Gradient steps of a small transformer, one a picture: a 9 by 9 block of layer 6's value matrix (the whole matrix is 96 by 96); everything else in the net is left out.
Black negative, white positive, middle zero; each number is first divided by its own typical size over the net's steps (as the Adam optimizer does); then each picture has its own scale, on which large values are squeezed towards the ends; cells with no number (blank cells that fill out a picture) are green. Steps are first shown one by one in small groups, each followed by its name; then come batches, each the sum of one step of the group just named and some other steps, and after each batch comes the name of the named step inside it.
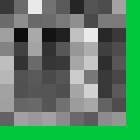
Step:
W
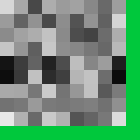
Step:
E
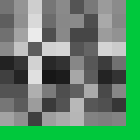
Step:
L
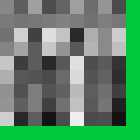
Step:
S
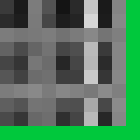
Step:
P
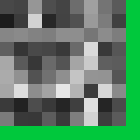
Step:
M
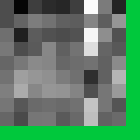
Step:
P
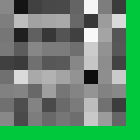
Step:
E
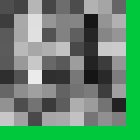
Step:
L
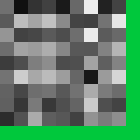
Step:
P
